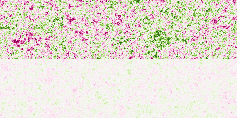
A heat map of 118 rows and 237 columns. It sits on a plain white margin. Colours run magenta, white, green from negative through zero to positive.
Mirror symmetry: none. Slope: none. Seam: horizontal, 50% of the way down, the bottom part calmer. Odd rows or columns: none. Stripes: none.
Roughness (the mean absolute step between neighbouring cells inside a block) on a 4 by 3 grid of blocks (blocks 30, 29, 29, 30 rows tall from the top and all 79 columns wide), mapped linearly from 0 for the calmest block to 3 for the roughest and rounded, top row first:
3 3 3 | 3 3 3 | 0 0 0 | 0 0 0
